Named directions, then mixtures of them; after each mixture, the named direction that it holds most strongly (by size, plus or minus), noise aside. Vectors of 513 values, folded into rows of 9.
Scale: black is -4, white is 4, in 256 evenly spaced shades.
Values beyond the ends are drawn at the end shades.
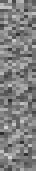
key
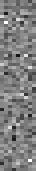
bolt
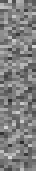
key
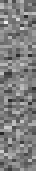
key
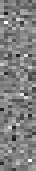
bolt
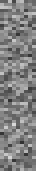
key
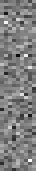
bolt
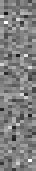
bolt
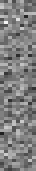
key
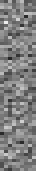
key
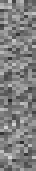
key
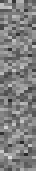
key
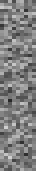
key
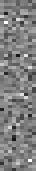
bolt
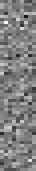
bolt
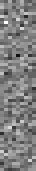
bolt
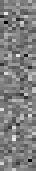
bolt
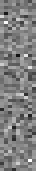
bolt
